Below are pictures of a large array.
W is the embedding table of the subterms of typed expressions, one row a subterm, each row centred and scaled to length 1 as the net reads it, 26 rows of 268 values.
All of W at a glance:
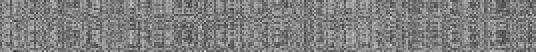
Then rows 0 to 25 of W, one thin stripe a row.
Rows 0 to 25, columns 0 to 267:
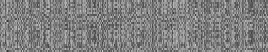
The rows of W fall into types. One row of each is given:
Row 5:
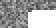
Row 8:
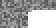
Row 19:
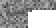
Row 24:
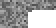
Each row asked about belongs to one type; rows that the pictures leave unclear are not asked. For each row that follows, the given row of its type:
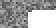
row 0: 24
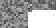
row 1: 5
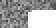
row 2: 8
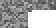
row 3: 5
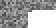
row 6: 24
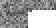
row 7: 19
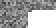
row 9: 24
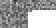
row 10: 19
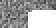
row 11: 5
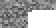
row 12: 24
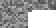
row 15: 5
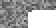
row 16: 24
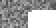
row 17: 8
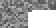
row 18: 5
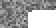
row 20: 24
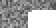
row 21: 8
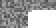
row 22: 8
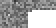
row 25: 19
